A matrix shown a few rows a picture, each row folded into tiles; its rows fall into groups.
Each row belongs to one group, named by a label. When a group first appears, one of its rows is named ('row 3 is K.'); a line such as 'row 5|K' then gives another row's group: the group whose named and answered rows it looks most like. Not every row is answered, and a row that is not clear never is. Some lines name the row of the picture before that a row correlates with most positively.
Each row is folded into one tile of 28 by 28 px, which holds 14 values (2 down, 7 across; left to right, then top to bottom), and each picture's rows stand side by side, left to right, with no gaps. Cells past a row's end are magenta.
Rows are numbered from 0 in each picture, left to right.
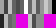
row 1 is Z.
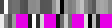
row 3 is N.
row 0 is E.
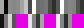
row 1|E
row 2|E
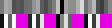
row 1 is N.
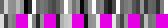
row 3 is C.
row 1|E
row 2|C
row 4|E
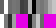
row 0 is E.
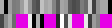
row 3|Z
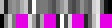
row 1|E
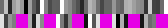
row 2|E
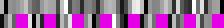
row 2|C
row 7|Z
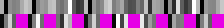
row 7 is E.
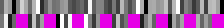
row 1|C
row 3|E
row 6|C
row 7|Z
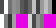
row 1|Z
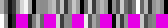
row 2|Z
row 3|Z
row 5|Z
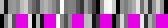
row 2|E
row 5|Z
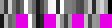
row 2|E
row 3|Z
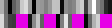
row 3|C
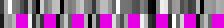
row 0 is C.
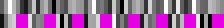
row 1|Z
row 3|C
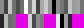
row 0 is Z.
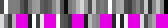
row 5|Z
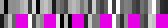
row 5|C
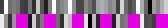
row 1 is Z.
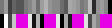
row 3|Z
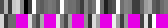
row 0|Z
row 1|E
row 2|E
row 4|E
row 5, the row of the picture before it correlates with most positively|0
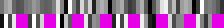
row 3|Z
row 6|Z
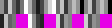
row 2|Z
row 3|Z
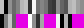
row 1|E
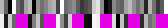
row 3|C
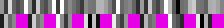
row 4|E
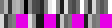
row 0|Z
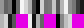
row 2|C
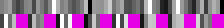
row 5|C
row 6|C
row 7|Z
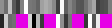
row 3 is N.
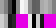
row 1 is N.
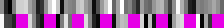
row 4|C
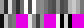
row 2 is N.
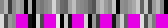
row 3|N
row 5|Z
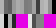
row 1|Z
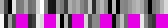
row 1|C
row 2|N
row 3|Z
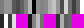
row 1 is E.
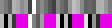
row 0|N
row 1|E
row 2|N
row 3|N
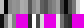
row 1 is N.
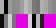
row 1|N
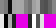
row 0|N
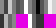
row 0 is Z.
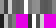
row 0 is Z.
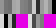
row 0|N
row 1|Z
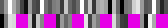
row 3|Z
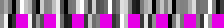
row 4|C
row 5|C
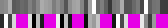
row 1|N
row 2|N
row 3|C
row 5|E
